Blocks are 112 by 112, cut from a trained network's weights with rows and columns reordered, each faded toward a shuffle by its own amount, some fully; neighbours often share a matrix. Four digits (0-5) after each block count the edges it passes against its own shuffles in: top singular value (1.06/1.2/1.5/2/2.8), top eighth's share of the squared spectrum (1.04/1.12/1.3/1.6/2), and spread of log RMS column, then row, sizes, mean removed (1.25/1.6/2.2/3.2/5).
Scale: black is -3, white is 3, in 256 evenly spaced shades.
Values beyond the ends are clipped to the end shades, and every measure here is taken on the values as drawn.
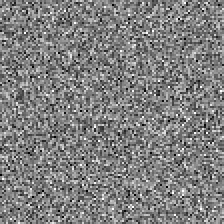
0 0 0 0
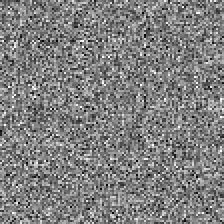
3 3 1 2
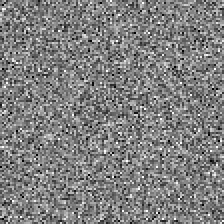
0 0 0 0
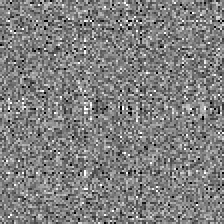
4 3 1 2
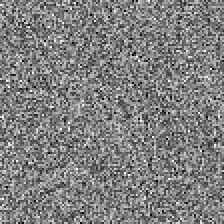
0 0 0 0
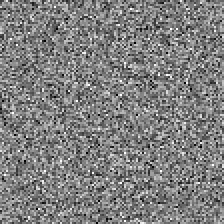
2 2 0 0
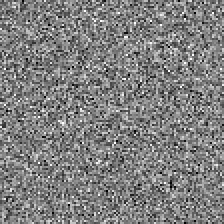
1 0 0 0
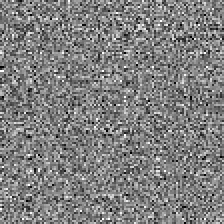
4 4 2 3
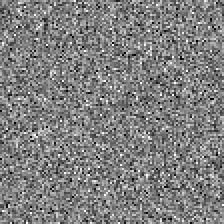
0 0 0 0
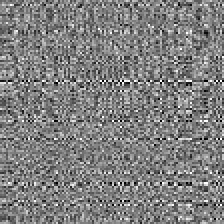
5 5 3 4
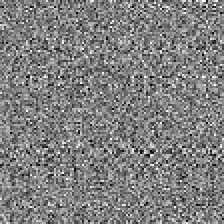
4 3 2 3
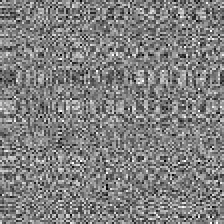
5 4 1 3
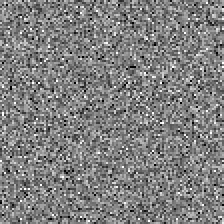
1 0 0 0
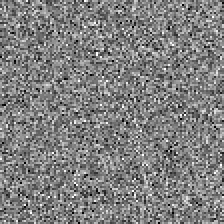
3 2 0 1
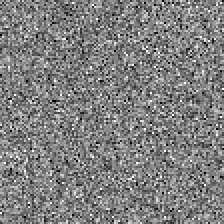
0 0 0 0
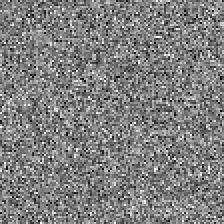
3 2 0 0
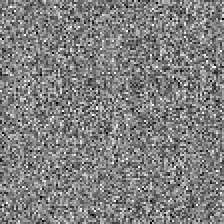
2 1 0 0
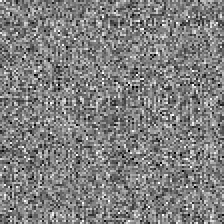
4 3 1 2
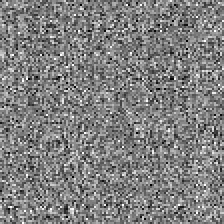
4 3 0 2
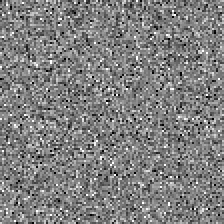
3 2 0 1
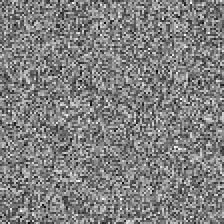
3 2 0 0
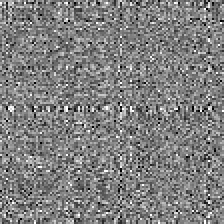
4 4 3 3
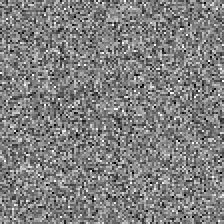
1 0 0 0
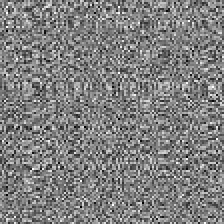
5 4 1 3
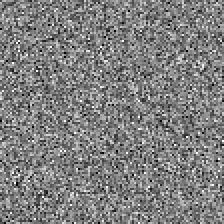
1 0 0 0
